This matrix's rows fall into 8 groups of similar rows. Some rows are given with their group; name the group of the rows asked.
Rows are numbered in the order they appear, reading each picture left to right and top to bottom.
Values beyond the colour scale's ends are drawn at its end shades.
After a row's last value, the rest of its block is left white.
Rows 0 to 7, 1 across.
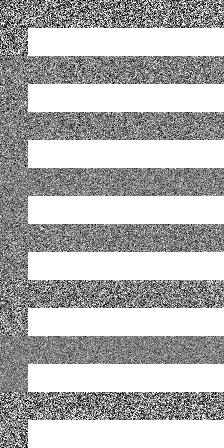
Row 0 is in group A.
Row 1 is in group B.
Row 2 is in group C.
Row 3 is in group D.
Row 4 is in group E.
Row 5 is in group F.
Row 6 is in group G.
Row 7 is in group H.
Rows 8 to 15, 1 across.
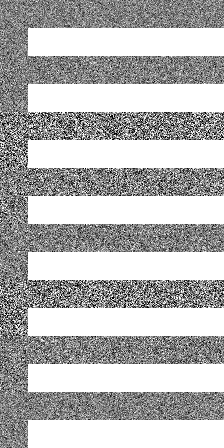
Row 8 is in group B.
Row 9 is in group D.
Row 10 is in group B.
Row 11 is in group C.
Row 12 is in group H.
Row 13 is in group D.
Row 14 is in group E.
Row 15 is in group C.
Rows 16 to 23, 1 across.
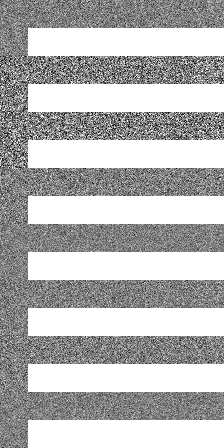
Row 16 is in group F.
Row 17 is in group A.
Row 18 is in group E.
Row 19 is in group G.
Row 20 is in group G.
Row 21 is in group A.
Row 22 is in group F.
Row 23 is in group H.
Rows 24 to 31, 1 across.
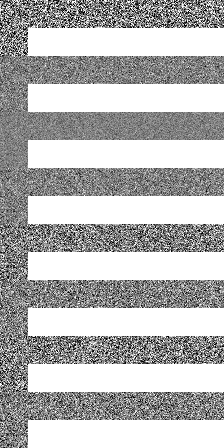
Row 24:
G
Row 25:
G
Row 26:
B
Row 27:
B
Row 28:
B
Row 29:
G
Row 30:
D
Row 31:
B
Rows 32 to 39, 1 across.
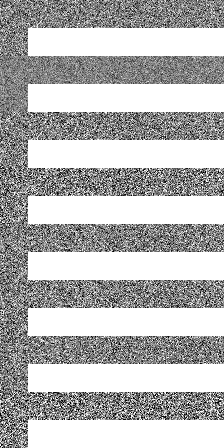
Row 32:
G
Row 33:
B
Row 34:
G
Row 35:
A
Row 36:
B
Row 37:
B
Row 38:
E
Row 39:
G
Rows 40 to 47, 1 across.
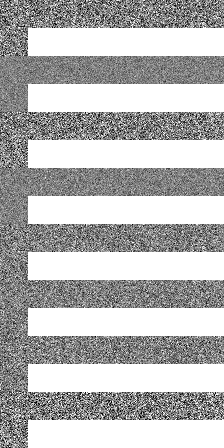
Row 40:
H
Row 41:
C
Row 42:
F
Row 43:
G
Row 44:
H
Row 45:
B
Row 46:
E
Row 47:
F
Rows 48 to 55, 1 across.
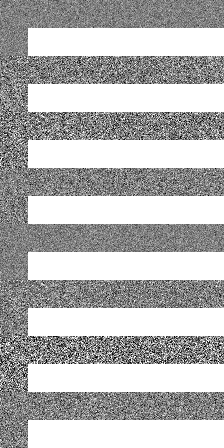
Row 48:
G
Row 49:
F
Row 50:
E
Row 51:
C
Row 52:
D
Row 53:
E
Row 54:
G
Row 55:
D
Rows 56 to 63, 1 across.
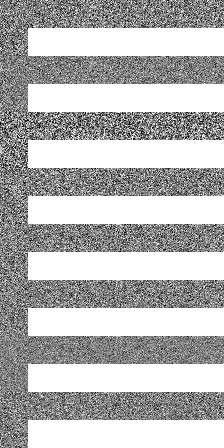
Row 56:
D
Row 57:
D
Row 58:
H
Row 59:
E
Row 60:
C
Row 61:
C
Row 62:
C
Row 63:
E
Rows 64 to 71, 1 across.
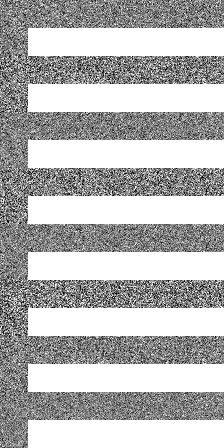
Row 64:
E
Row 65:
H
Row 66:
F
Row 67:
B
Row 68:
B
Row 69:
E
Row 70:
H
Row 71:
A
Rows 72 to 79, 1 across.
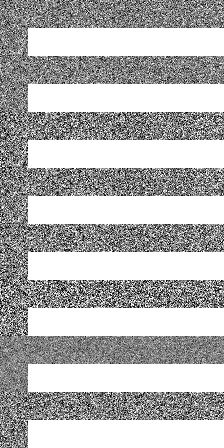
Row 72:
A
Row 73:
G
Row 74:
A
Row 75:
A
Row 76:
B
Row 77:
G
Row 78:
H
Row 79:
C
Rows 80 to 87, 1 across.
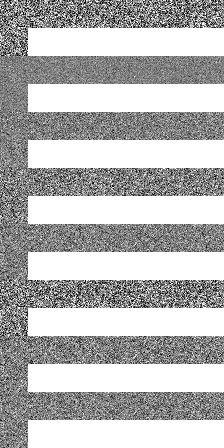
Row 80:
H
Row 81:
E
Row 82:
F
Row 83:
D
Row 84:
B
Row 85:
H
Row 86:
B
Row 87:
B
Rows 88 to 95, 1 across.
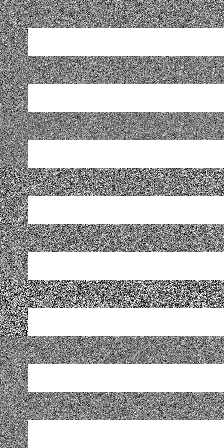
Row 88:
C
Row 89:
D
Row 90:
D
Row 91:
A
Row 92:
F
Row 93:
H
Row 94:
F
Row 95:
C
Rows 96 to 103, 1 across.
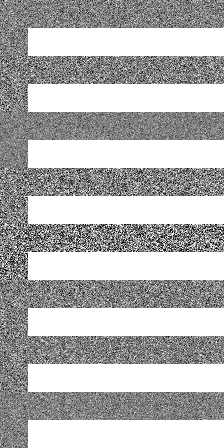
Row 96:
C
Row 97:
F
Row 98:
H
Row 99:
C
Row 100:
C
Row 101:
B
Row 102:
E
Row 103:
E
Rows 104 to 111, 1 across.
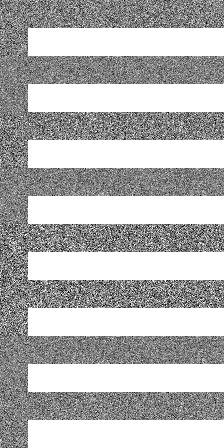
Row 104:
B
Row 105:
C
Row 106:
D
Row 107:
H
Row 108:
E
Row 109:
G
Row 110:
H
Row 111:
D
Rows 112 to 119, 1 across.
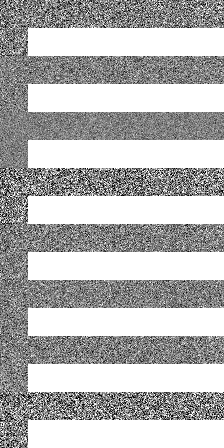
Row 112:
A
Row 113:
C
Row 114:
D
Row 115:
A
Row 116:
A
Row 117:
E
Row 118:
F
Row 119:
B
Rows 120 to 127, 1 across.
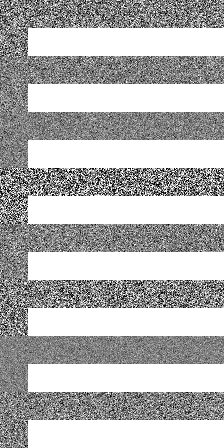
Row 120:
H
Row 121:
F
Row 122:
D
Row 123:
G
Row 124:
E
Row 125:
C
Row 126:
C
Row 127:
C
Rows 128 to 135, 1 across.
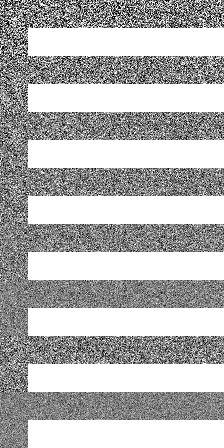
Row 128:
E
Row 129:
F
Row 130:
E
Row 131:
E
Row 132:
C
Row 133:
C
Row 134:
H
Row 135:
G
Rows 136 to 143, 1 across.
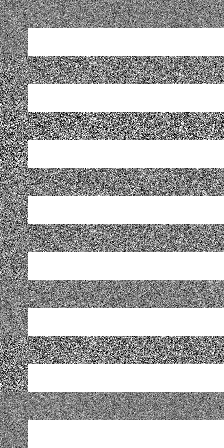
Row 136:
E
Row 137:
D
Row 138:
D
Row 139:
H
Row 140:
D
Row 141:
F
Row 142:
D
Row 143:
E
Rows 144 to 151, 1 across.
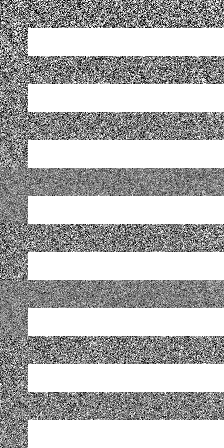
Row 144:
F
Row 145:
H
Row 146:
F
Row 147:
H
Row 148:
A
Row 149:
F
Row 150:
D
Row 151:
G
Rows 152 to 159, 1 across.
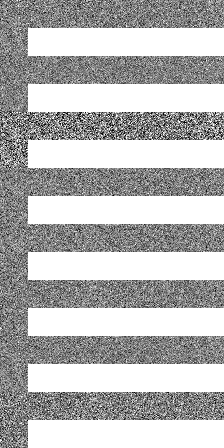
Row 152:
F
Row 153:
A
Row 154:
F
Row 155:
B
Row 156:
B
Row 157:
D
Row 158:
F
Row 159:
D
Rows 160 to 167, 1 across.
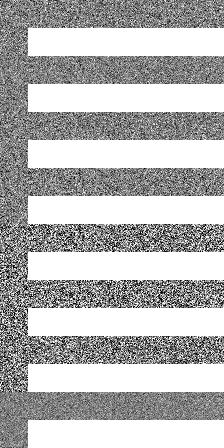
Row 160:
G
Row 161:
B
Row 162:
H
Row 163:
B
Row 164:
B
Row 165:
C
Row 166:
E
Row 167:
A
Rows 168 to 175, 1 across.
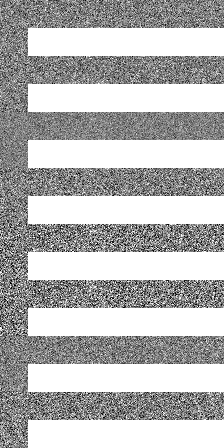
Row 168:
G
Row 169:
H
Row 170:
D
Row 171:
B
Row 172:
D
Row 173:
D
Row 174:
A
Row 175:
F
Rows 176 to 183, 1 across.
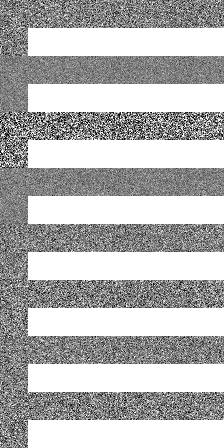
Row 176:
E
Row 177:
E
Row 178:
A
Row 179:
H
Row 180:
A
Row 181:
F
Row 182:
E
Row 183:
C
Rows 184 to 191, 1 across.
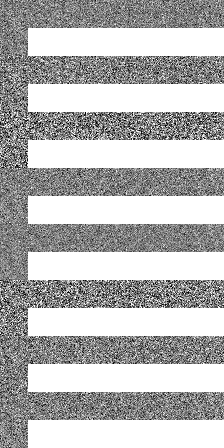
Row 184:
E
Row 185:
E
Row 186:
H
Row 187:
F
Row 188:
F
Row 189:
G
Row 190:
B
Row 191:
F
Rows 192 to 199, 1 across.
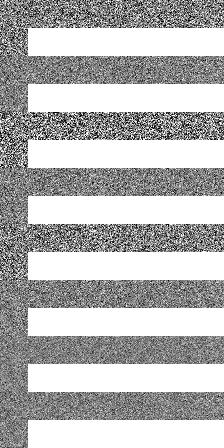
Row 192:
C
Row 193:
A
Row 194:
G
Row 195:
D
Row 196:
D
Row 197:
F
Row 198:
F
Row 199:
A
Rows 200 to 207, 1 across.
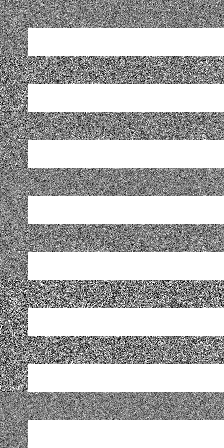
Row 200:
E
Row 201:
A
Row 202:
H
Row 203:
F
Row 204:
H
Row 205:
E
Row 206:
A
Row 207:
B
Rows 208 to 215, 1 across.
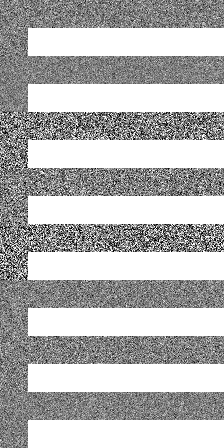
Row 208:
H
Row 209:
A
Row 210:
H
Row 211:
E
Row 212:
B
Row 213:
F
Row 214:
G
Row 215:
D
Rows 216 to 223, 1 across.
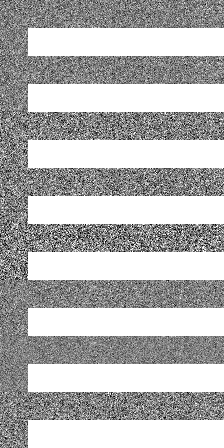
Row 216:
A
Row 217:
A
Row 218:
G
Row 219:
B
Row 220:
H
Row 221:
D
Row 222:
D
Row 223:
C
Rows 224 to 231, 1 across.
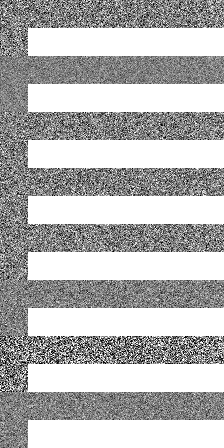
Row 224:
F
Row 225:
F
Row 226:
C
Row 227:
H
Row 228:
B
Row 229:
C
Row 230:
A
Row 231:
B
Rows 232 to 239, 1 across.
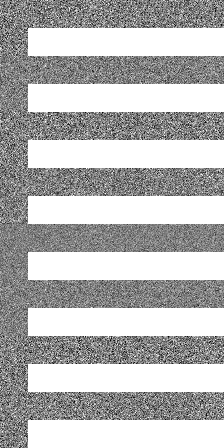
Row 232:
D
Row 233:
G
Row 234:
G
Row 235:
A
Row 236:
D
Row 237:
G
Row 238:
C
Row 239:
B
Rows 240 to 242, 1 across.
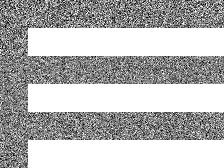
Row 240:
A
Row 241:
E
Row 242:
B
